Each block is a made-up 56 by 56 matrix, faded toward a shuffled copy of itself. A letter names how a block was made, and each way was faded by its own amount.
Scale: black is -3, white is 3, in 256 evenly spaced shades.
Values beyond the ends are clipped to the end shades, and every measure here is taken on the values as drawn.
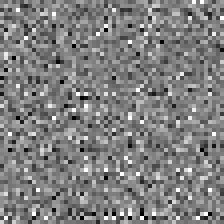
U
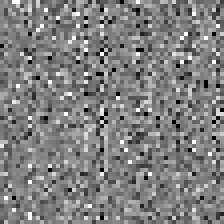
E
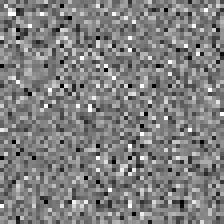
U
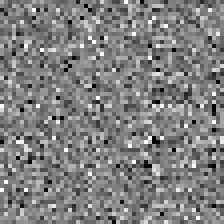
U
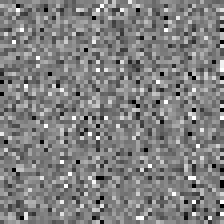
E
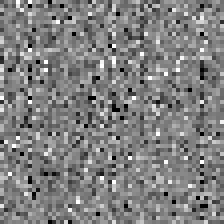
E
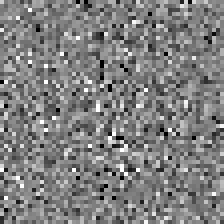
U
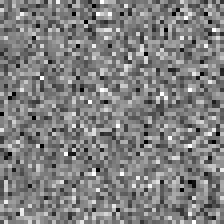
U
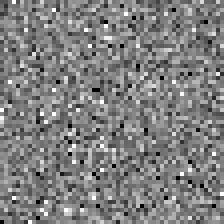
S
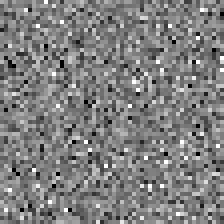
S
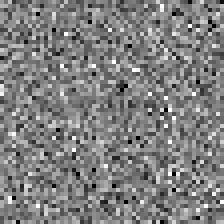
S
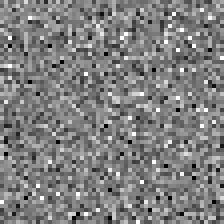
S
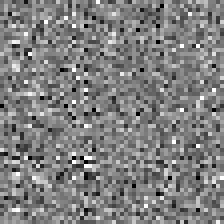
E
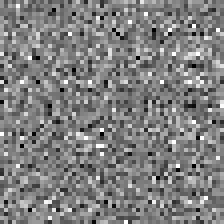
U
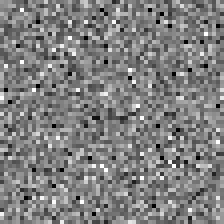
S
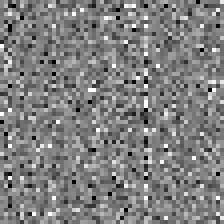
E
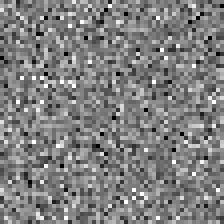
S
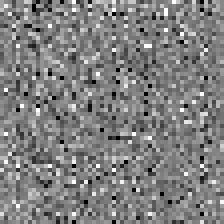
E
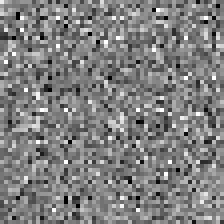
U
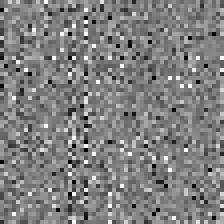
E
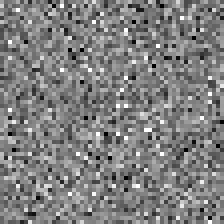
S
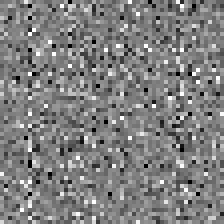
E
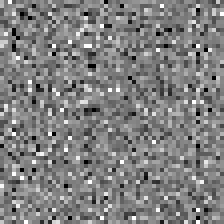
E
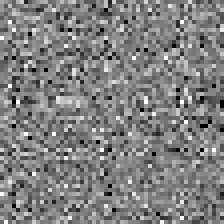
U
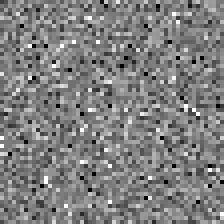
S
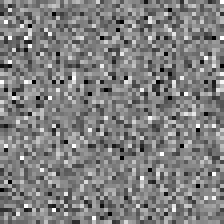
U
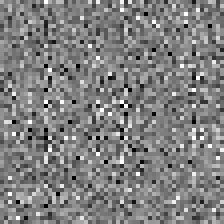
E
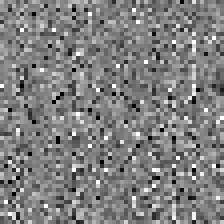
E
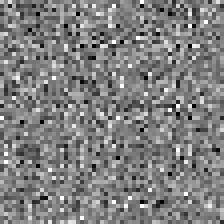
U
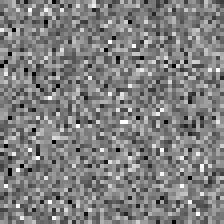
S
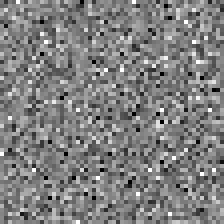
S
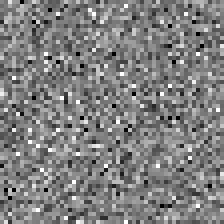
S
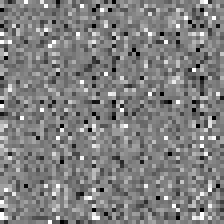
E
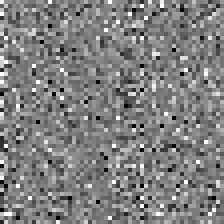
E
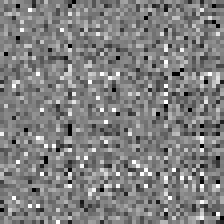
E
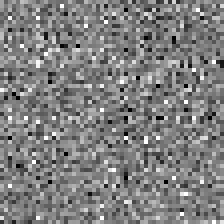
U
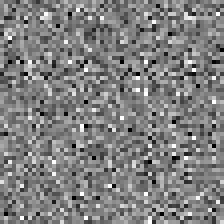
E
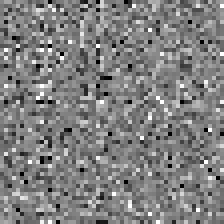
E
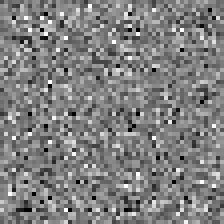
U
